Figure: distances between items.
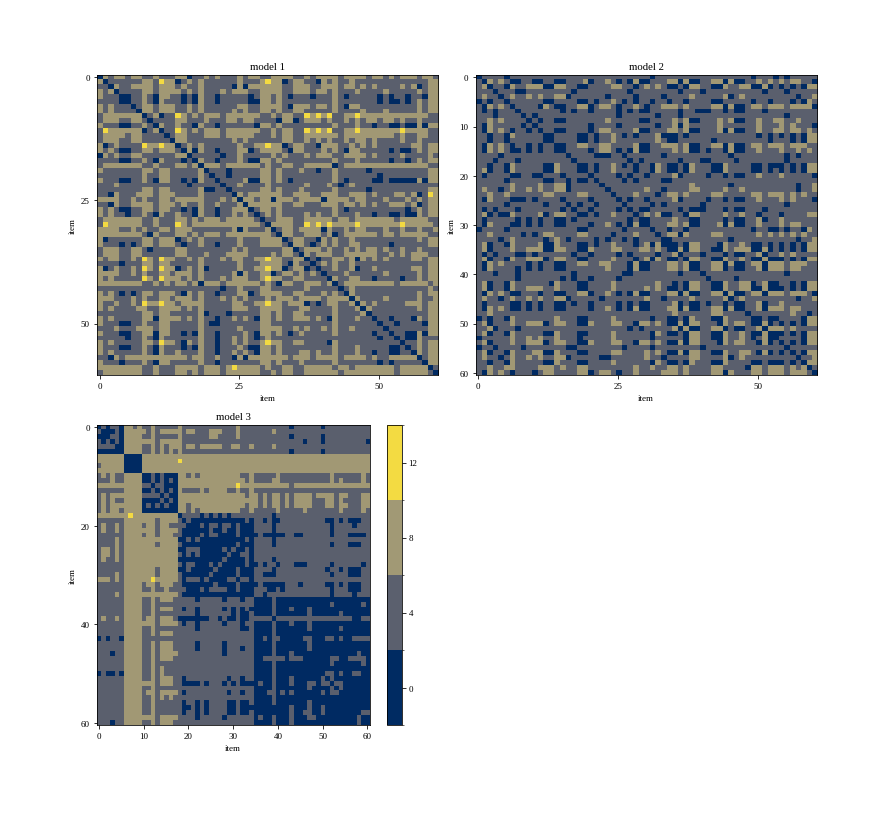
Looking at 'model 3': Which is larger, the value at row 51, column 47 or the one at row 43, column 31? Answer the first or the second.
the second
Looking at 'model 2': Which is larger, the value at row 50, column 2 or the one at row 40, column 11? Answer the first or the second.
the second
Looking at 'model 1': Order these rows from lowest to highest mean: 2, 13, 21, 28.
21, 28, 13, 2
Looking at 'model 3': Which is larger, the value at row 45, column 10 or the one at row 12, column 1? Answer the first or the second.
the second
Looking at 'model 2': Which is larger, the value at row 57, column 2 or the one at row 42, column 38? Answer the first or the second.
the second
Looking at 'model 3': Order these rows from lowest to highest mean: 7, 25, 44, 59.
44, 59, 25, 7
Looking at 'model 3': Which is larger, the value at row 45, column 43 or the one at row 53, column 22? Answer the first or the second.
the second
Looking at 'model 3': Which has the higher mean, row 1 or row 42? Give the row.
1
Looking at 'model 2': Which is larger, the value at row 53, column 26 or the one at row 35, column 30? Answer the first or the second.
the second
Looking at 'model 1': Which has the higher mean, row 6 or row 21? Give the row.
6
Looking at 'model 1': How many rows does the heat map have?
61
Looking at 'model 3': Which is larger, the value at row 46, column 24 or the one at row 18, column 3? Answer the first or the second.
the second
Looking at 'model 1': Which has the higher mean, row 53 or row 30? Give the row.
30
